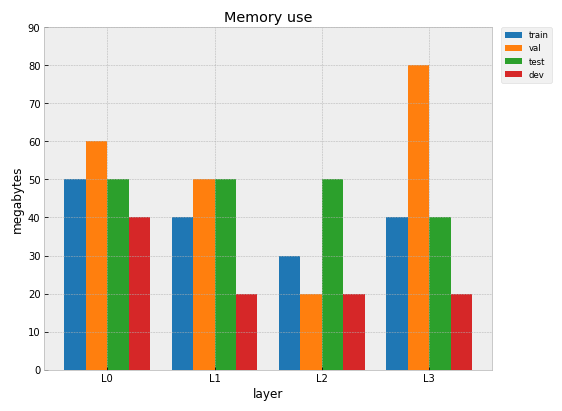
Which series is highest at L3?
val
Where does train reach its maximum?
L0
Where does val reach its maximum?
L3
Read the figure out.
Title: Memory use
x-axis: layer, ticks L0 L1 L2 L3
y-axis: megabytes, ticks 0 10 20 30 40 50 60 70 80 90
Legend: train, val, test, dev
Values:
train: 50 40 30 40
val: 60 50 20 80
test: 50 50 50 40
dev: 40 20 20 20
